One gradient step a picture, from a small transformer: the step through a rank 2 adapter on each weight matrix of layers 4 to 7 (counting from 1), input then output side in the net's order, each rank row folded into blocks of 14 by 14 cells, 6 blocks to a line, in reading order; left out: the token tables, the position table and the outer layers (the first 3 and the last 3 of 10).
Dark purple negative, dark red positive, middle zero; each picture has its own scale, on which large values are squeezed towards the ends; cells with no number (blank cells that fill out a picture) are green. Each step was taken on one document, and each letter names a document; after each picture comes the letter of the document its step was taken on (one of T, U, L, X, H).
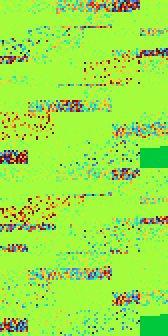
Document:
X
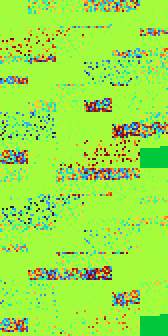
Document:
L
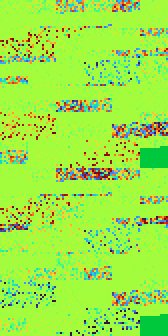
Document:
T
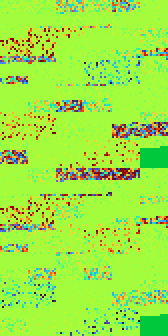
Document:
T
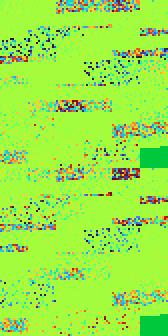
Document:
L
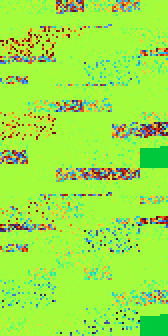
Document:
T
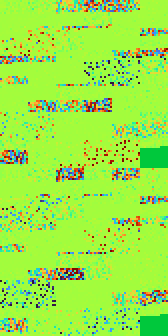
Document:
L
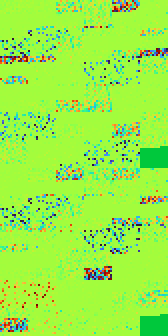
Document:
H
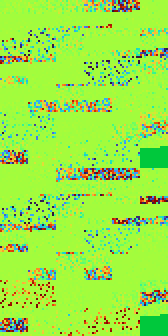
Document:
L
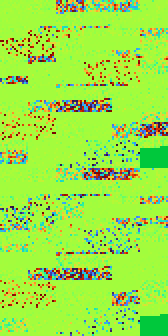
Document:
T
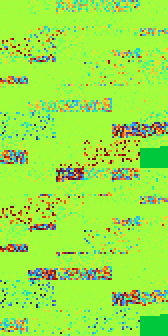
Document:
L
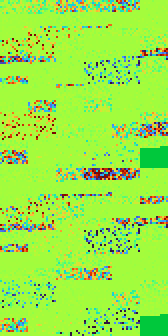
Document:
T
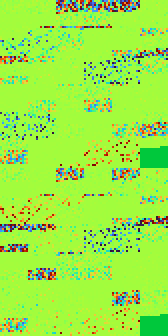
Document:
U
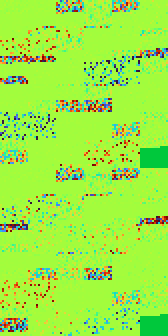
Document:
H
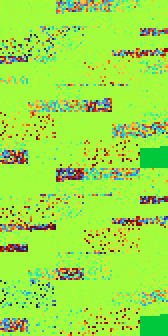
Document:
L
